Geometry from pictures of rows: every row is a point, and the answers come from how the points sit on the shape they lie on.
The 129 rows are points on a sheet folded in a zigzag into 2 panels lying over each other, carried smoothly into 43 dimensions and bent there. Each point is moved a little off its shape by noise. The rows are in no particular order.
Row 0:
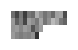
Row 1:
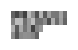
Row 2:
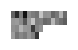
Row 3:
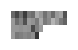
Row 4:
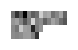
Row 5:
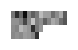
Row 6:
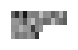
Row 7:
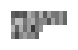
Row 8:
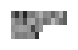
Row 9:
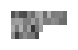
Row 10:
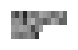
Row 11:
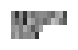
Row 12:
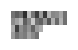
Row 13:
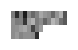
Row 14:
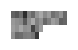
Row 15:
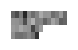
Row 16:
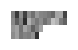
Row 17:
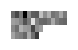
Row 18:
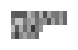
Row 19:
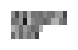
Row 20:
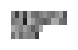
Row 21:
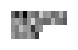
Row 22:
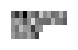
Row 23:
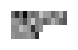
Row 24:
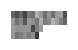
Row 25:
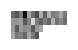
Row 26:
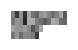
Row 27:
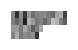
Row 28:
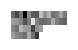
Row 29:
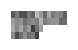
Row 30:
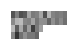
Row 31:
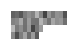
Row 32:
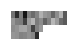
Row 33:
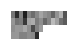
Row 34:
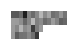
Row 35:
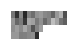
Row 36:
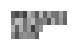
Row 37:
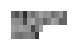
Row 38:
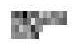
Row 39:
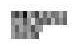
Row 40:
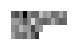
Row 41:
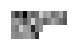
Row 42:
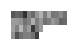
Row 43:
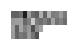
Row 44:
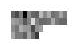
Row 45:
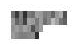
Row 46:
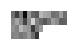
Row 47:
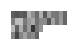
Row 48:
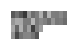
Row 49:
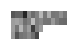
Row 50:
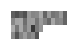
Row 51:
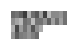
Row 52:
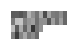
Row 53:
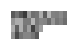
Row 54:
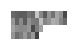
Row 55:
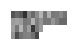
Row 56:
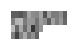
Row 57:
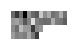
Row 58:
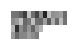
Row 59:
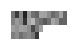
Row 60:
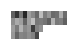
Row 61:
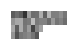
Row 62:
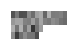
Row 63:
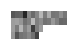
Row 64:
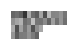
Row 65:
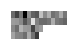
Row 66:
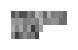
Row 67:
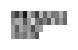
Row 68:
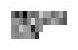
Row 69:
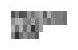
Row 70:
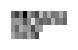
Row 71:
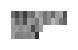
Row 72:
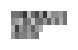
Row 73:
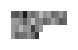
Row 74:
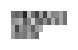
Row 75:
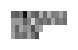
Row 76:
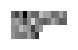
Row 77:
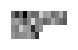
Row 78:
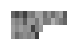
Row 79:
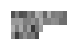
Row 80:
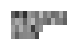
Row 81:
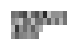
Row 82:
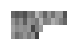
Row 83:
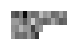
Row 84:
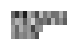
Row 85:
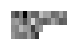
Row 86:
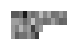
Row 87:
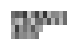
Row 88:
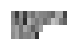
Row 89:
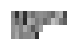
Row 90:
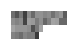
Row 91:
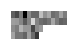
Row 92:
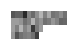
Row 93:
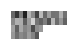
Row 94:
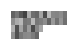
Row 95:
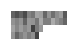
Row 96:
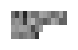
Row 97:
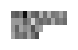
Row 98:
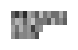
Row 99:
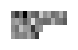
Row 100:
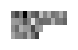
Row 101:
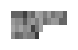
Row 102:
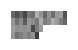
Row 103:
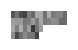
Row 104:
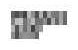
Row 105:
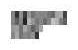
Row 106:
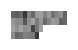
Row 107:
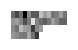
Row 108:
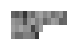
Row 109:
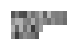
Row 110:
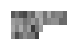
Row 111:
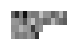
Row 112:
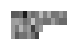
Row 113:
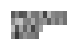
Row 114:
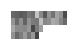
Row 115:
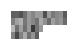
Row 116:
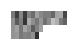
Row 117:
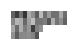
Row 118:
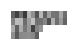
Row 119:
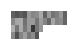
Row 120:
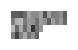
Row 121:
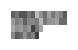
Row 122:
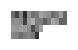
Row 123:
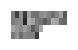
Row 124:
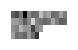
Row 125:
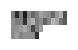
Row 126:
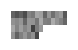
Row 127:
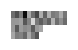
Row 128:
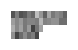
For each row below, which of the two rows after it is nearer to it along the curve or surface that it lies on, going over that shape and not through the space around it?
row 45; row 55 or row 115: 115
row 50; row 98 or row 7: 7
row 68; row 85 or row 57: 57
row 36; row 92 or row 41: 41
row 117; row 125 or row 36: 36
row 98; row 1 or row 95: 1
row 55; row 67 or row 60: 67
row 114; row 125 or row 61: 125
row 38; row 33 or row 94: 33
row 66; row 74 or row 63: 63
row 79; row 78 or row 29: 29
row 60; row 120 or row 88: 120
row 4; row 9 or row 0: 0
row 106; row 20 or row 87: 20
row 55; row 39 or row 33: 39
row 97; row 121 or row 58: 58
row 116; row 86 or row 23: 23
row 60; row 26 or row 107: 107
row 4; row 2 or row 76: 2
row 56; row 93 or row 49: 93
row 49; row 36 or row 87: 87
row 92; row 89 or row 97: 97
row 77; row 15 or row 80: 80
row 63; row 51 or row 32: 51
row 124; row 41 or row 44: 44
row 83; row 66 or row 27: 66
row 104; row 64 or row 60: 60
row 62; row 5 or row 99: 99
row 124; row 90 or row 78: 90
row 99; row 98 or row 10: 98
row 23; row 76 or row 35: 35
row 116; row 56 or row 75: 56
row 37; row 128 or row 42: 42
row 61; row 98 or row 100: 100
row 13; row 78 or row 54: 78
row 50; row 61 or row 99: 99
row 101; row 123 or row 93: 123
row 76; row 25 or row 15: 15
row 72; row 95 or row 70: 70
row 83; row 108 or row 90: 108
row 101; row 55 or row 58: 55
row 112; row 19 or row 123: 123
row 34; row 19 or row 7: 19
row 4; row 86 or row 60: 60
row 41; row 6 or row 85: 6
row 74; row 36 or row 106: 36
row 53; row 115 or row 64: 64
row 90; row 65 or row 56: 65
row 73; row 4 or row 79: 79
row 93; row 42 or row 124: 124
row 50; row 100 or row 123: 100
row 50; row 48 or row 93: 93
